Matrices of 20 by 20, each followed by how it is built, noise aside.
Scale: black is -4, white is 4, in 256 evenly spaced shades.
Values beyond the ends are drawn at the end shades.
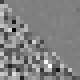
lower triangular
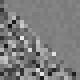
lower triangular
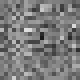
low rank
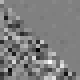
lower triangular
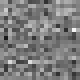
low rank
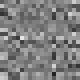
low rank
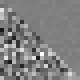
lower triangular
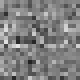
low rank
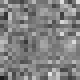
low rank
